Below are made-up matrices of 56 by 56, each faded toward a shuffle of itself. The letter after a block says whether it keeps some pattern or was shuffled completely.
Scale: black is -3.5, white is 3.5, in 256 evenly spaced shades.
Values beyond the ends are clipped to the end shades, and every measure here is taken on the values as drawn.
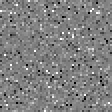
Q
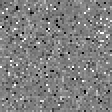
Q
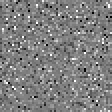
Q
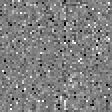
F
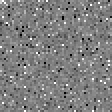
Q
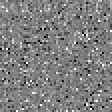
F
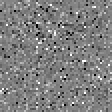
F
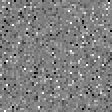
Q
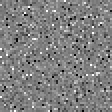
Q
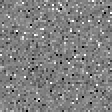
Q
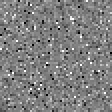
Q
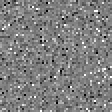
Q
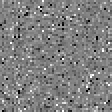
F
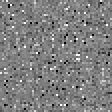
F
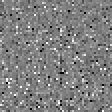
F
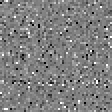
F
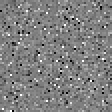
Q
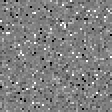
Q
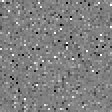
Q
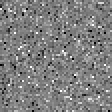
Q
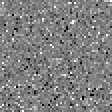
F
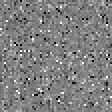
F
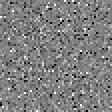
F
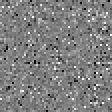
F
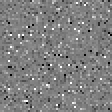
Q
